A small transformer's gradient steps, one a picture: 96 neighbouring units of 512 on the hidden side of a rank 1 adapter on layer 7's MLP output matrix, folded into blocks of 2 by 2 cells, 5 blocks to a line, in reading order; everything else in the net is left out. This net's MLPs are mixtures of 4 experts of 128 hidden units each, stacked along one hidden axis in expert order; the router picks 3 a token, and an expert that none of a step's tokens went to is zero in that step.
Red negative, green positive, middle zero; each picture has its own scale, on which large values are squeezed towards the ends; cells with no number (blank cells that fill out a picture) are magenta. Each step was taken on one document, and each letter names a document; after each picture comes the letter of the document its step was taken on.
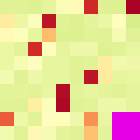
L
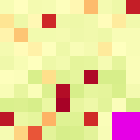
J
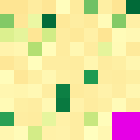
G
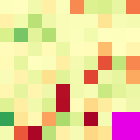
J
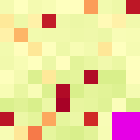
J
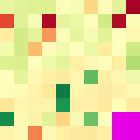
G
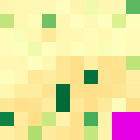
G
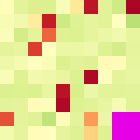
L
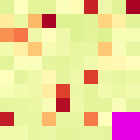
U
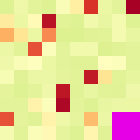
L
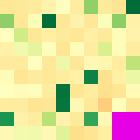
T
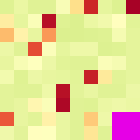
L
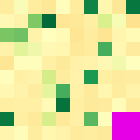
U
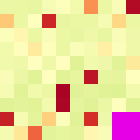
T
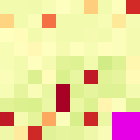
T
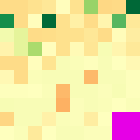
G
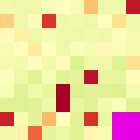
T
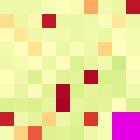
J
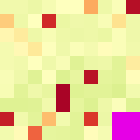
T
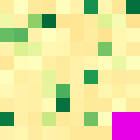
U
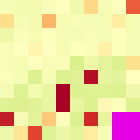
T
